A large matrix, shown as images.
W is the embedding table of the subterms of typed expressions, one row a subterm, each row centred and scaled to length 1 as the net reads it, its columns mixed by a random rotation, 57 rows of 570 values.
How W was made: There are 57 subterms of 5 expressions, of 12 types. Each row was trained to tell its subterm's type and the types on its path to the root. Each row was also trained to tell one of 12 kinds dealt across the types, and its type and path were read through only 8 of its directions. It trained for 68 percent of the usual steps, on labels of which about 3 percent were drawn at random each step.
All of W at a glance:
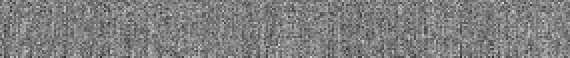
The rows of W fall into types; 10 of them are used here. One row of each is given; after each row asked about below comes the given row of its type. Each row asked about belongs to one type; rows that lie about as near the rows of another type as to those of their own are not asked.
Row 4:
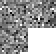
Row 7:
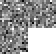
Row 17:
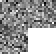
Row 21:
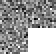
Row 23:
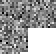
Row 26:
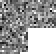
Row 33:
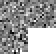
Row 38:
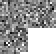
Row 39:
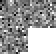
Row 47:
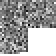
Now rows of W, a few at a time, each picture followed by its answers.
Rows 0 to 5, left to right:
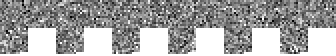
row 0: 23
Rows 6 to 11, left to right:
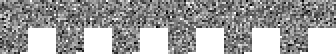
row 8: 7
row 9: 47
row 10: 33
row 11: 23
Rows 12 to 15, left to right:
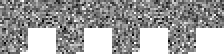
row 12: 21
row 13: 33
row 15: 39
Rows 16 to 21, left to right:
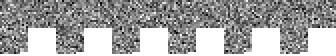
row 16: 33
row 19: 47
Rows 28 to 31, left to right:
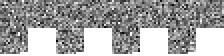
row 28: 21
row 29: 23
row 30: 47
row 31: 21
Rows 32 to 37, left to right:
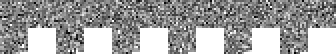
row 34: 21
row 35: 33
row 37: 33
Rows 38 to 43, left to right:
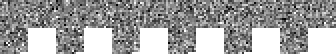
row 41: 17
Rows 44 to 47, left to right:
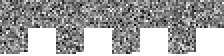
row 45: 39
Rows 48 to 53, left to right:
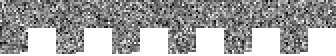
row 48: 26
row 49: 47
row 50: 4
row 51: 23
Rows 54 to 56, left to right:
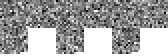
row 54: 47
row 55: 4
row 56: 21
